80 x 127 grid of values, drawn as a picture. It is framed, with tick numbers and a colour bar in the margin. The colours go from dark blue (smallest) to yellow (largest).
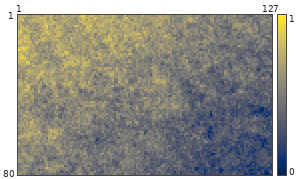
Ninth with the highest average: top left. Stripes: none. Mirror symmetry: none. Slope: up to the top left. Average level on the scale: 50%. Ninth with the lowest average: bottom right.
